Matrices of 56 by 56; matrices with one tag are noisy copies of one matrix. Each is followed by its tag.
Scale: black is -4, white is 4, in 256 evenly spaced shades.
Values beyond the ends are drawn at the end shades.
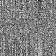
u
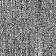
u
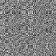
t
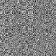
t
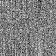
u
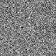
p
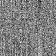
u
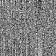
u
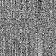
u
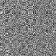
t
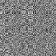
t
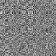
t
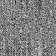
u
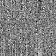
u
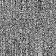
u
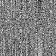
u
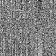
u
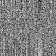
u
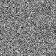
p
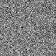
p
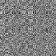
t
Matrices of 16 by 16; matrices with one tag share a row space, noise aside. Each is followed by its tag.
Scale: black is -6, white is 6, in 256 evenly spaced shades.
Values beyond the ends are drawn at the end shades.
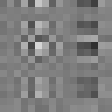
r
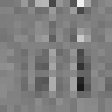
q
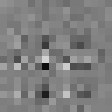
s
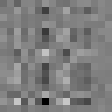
s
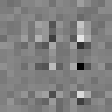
q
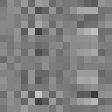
r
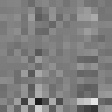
r
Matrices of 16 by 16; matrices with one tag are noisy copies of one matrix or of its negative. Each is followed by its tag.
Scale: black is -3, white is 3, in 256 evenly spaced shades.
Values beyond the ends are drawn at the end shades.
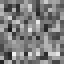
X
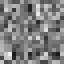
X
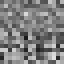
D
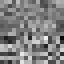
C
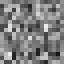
X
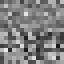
D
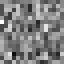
X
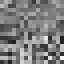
C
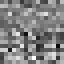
D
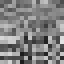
C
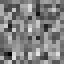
X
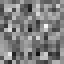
X
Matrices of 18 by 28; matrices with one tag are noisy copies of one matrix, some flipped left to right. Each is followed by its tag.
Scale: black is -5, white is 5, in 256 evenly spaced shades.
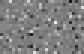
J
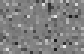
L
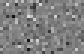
L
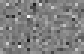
L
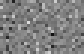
J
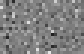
J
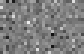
J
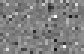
L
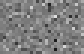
L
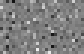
J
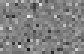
L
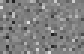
J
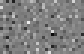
J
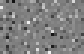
J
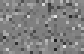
L
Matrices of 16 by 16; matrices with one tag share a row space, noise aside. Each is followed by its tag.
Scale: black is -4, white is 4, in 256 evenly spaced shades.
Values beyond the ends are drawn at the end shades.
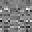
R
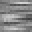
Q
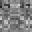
R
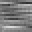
Q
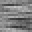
Q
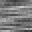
Q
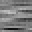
Q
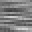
Q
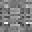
R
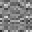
R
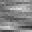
Q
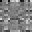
R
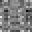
R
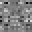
R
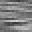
Q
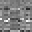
R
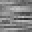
Q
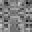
R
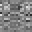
R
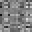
R
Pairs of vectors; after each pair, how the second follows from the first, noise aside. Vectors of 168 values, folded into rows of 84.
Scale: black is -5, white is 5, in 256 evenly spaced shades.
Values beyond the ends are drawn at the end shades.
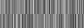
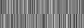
shuffled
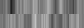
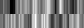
scaled up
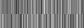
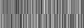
copied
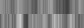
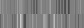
partly zeroed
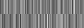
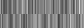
shuffled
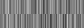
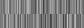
copied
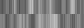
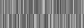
shuffled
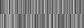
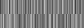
copied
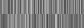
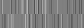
partly zeroed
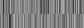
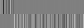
partly zeroed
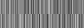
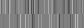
partly zeroed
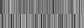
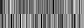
scaled up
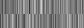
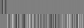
partly zeroed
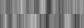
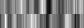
scaled up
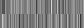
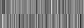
copied
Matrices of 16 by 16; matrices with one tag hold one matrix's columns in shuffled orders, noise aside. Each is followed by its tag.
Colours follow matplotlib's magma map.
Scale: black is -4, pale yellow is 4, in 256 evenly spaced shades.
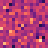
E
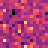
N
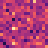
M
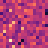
N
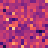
M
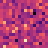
N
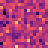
N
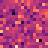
N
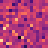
E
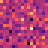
M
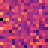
M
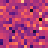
M
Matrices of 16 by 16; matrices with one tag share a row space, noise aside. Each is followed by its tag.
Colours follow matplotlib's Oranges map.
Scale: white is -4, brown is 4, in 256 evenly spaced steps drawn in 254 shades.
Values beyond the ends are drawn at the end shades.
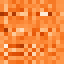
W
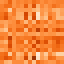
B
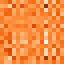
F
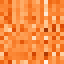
F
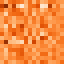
W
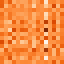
F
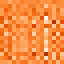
F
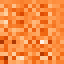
W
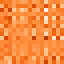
F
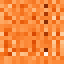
F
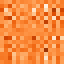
F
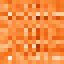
B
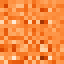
W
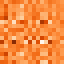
W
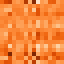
B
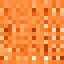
F
